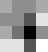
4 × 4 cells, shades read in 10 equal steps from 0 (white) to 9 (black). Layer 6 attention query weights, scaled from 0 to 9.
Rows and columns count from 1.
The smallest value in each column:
1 1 4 0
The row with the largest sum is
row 3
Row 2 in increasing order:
1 4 4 6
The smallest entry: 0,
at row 4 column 4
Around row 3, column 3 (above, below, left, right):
6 6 5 4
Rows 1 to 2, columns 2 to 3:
4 4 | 4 6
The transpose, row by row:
3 4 3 1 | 4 4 5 1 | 4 6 9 6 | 3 1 4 0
